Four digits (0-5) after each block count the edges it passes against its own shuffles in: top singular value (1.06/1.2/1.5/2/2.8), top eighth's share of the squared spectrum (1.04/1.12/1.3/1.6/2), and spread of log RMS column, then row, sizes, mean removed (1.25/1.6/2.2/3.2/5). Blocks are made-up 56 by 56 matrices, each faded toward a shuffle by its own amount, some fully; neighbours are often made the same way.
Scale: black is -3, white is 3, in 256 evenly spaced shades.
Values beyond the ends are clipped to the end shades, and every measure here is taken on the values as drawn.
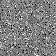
2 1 0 0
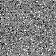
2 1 0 0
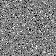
0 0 0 0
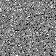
2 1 0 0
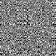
4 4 2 2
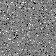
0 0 0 0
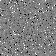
0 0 0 0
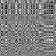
5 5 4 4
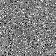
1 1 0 0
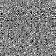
3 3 1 1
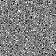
3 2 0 1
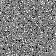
0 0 0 0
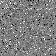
2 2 0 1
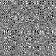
4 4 2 2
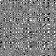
4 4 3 3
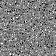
1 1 0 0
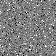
1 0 0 0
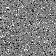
0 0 0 0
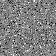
2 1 0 0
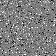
1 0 0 0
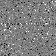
2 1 0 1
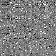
3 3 1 2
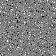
1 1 0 0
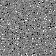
2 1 0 1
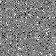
3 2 0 1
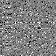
3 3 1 2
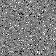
2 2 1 0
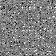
3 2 1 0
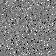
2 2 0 0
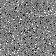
0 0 0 0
